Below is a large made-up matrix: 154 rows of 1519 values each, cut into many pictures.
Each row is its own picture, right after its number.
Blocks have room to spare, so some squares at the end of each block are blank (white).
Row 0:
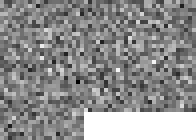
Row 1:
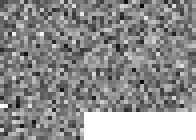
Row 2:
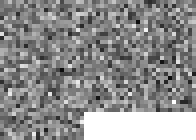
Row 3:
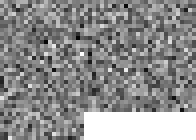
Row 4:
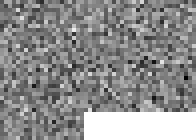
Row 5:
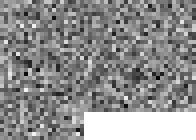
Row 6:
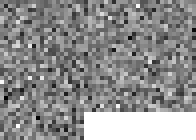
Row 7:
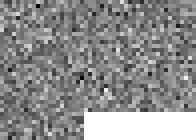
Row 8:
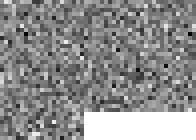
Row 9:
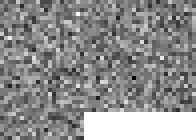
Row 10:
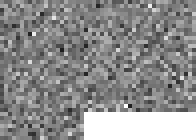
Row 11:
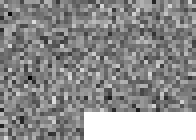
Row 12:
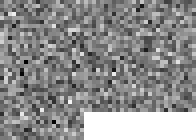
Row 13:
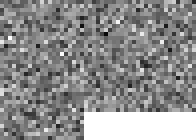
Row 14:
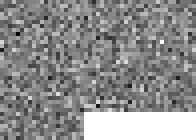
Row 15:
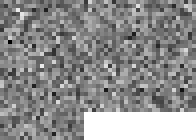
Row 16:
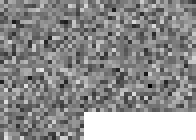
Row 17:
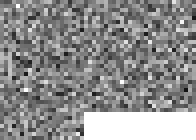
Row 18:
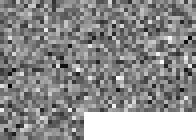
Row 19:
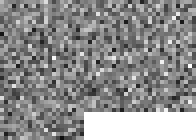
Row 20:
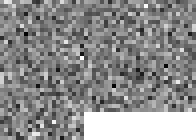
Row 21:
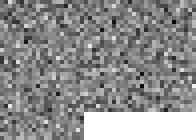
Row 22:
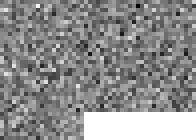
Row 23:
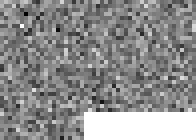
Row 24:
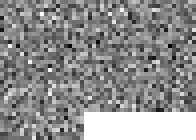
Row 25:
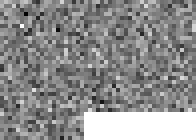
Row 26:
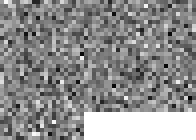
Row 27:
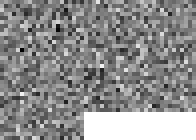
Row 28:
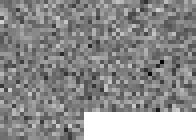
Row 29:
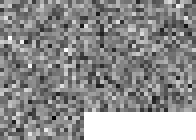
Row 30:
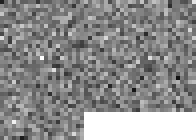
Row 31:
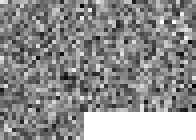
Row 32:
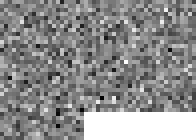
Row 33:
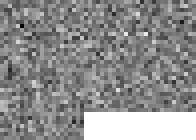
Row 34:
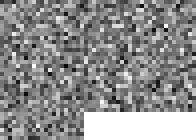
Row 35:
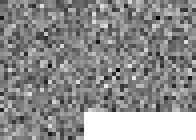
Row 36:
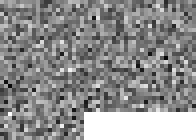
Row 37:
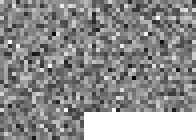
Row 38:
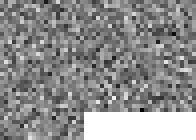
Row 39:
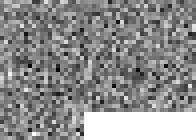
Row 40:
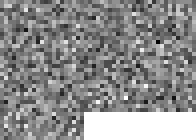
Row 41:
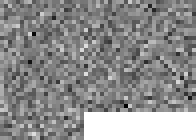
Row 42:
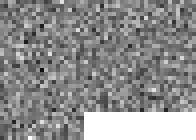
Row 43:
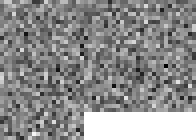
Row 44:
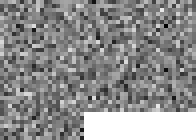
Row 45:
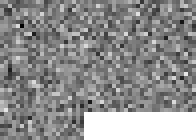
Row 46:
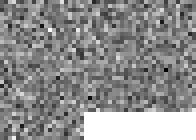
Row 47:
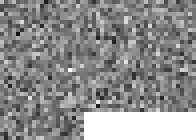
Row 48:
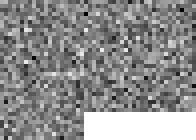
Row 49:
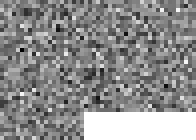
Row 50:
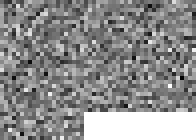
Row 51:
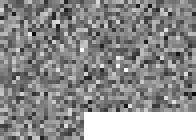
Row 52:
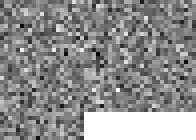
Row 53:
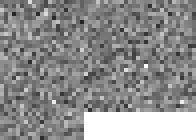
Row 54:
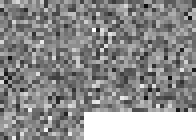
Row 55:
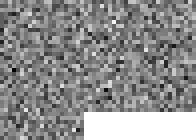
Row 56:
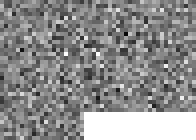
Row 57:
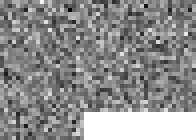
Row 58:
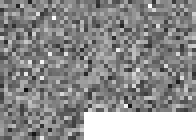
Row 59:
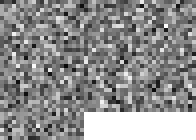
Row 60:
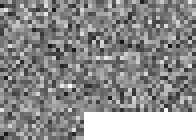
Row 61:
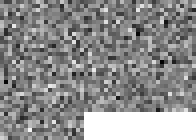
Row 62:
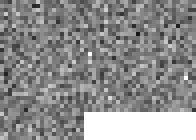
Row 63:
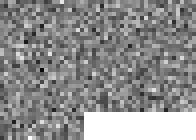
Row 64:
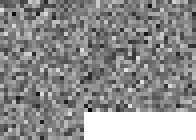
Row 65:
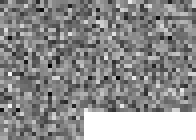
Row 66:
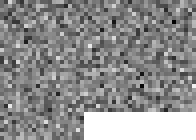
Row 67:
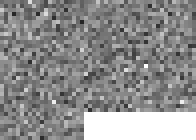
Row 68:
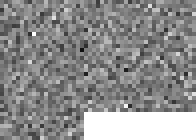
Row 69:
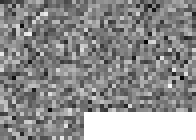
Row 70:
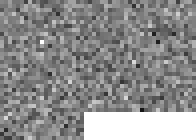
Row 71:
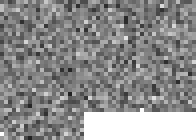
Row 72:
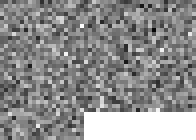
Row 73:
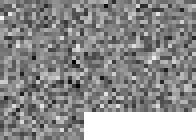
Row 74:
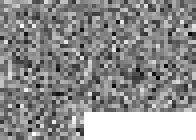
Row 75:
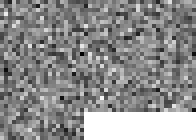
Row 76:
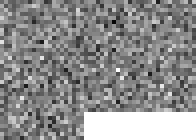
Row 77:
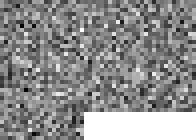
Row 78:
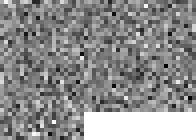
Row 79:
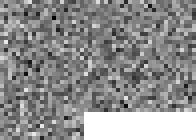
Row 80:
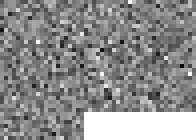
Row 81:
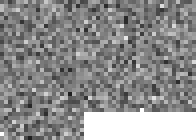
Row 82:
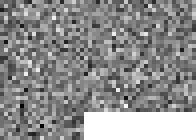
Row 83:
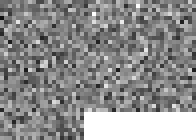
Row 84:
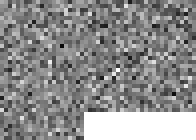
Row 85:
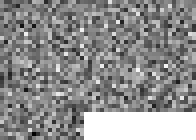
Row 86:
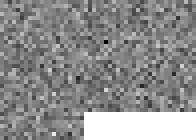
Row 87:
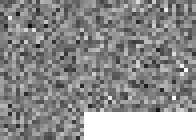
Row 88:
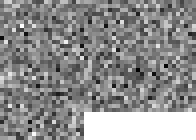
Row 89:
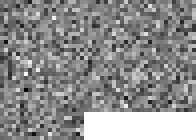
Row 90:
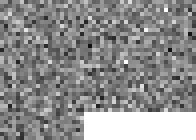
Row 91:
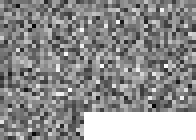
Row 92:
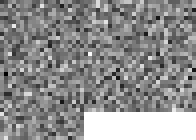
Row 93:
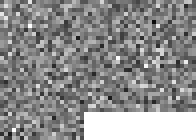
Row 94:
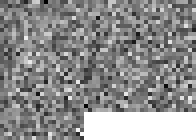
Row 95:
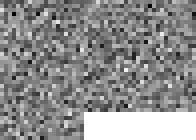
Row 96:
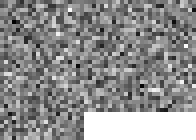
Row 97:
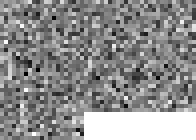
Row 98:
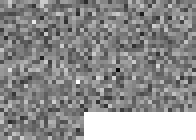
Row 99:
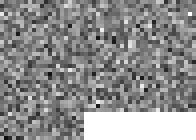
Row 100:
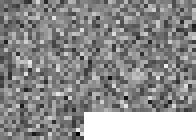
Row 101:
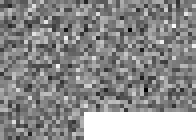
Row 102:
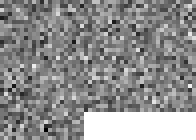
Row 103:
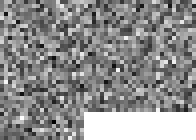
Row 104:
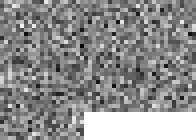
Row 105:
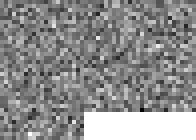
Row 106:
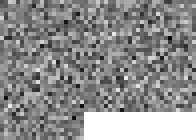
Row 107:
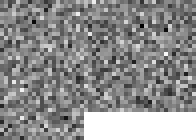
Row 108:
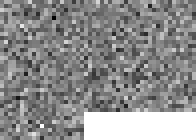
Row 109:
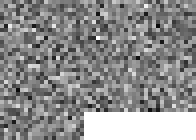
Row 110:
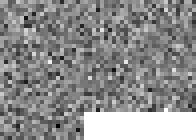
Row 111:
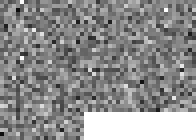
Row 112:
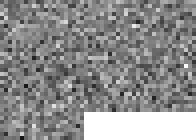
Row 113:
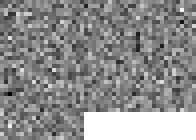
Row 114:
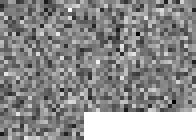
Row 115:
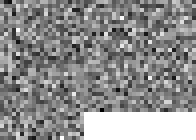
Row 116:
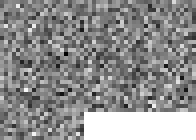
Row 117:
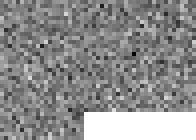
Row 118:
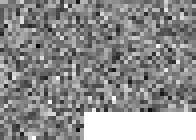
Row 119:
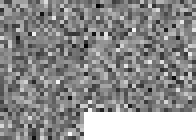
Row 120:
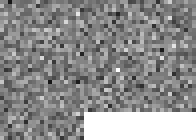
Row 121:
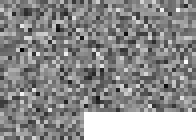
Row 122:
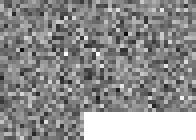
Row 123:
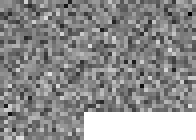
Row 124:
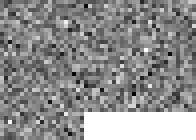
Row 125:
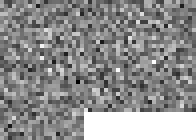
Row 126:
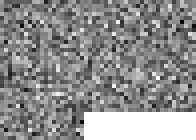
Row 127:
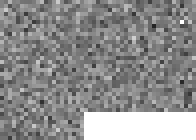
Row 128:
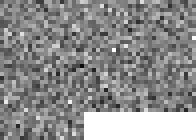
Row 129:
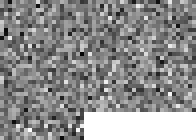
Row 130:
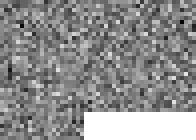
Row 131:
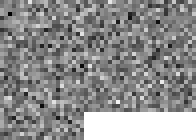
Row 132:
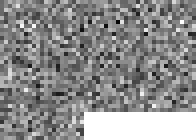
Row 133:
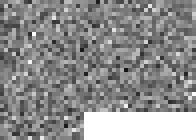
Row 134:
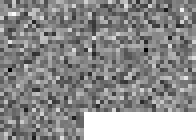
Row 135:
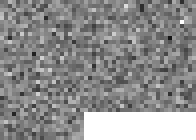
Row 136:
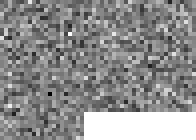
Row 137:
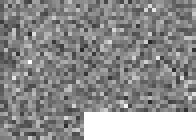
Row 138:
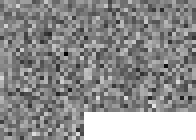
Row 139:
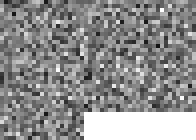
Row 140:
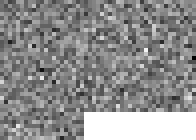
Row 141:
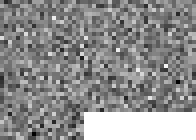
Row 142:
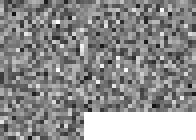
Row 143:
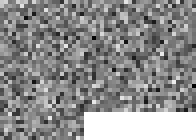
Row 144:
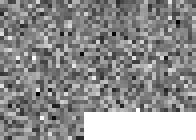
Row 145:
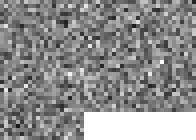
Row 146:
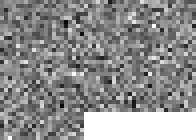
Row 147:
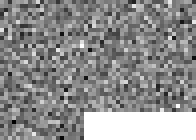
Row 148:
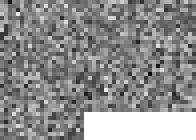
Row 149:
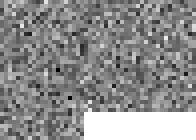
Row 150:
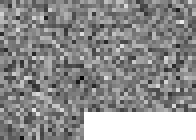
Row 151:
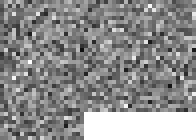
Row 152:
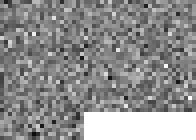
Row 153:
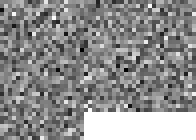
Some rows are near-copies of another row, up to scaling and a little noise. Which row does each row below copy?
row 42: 63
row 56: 122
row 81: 71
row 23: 25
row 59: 34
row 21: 66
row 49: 121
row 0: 125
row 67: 53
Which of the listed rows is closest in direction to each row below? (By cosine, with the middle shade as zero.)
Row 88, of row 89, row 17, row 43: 43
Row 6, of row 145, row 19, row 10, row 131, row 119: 19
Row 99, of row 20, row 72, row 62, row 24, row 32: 32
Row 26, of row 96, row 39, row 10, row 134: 39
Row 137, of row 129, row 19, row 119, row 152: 152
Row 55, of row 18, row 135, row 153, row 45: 18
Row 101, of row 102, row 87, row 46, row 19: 87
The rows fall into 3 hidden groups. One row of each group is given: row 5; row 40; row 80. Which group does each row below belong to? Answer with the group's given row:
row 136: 80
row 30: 80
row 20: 5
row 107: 80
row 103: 80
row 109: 40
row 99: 40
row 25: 5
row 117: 80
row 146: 80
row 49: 5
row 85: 5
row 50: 5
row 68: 5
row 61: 80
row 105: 40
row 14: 40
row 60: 80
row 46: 40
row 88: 5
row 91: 5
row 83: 80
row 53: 5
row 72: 40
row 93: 40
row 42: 40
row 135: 80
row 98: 80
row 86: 80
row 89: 5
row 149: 5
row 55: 80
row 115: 5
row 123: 40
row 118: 40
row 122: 5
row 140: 80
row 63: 40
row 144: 80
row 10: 5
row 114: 40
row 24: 80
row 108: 5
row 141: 5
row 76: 80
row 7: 80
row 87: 40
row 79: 5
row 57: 40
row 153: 5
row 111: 40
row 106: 80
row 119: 5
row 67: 5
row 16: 80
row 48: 80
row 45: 5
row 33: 5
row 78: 5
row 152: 5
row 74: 5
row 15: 80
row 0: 80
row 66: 40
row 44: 40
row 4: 80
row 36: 40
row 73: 80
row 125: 80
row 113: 80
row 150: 80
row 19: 80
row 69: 5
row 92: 80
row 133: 5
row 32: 40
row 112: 80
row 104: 5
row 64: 5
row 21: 40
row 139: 5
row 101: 40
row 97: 5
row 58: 5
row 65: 80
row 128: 80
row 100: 5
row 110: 40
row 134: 80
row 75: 80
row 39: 5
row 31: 40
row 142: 5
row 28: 80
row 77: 5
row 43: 5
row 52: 5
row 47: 40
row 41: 5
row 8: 5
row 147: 80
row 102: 40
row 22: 80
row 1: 40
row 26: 5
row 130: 5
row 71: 40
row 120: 80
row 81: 40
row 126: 5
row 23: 5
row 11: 80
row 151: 5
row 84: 80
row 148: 80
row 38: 40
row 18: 80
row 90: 40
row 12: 80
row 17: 5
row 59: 40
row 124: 80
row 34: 40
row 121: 5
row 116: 5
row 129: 80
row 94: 5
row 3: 80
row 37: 80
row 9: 80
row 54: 40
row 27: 5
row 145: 80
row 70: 40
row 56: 5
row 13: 40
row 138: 5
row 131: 80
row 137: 5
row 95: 5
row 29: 40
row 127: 80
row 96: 40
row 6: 80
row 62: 80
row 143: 40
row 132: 5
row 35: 80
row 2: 80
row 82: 5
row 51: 5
